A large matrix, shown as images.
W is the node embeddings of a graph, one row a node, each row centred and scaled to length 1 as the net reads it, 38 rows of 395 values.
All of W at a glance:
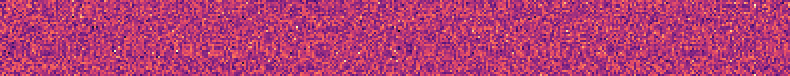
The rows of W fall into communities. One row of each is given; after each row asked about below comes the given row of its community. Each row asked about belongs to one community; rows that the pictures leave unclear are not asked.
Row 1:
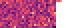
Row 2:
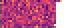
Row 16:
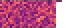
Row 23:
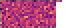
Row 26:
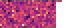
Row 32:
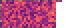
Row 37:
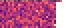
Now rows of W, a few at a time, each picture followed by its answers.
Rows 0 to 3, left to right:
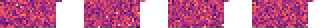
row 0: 2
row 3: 2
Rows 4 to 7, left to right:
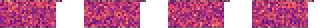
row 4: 37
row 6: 37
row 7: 26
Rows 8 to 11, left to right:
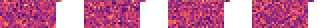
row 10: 26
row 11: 16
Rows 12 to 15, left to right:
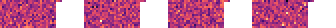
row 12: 23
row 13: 32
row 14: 32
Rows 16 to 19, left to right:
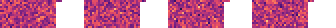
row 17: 1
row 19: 32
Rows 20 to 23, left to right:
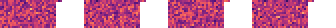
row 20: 1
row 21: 23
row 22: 26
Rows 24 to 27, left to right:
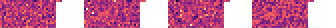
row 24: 23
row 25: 26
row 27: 26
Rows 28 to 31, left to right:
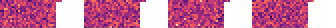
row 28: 32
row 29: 37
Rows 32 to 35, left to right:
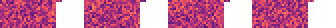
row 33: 16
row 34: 16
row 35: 1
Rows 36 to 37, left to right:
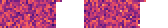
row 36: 23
